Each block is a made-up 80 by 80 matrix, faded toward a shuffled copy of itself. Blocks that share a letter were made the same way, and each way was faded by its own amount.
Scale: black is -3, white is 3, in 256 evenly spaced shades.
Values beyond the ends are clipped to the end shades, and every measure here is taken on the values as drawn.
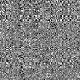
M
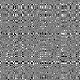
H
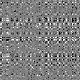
H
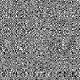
M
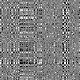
H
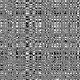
H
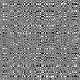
H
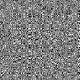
M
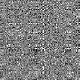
M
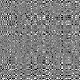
H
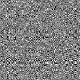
M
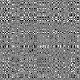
H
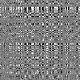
H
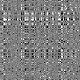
H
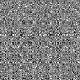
M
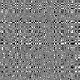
H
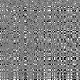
H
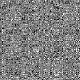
M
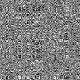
M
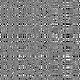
H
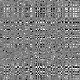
H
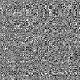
M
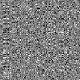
M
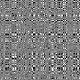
H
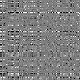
H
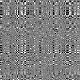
H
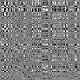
H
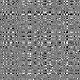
H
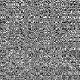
M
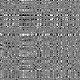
H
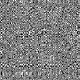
M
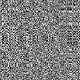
M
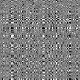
H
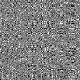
M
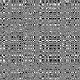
H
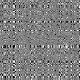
H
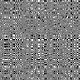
H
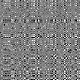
H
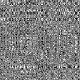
M
